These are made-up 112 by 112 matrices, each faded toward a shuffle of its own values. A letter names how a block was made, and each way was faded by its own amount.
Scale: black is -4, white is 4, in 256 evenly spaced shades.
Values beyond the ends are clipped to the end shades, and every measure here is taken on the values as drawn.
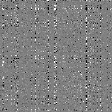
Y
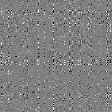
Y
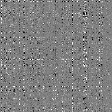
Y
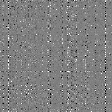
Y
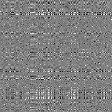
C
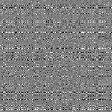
C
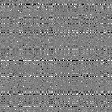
C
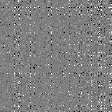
Y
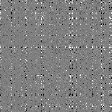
Y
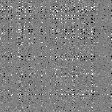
Y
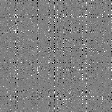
Y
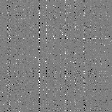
Y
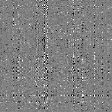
Y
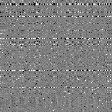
C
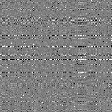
C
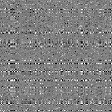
C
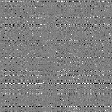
C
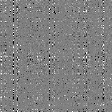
Y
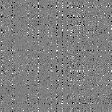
Y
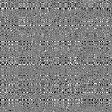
C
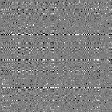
C
